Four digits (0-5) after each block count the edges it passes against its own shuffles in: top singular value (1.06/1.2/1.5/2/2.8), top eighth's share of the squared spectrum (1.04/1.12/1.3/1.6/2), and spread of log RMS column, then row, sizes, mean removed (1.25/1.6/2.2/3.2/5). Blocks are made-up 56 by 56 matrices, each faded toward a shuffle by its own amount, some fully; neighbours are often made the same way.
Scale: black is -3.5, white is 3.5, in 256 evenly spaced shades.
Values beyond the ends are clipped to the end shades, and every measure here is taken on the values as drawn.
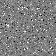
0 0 0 1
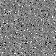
2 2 0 0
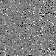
3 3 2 1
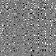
3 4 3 2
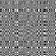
5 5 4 4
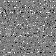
1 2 0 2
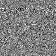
1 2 0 2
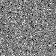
0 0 0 0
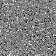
2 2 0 0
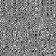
4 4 2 2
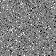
2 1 0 0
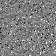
2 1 0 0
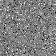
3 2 0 0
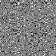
3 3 1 1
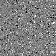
3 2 1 0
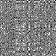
4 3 2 2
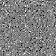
3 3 1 1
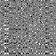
4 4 2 2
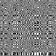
5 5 3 3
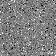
2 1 0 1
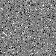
0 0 0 0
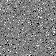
2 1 0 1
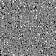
3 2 0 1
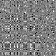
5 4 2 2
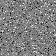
0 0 0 0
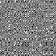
4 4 2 2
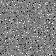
0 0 0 0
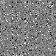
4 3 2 1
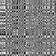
5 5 3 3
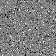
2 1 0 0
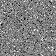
0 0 0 0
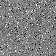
0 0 0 0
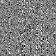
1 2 3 0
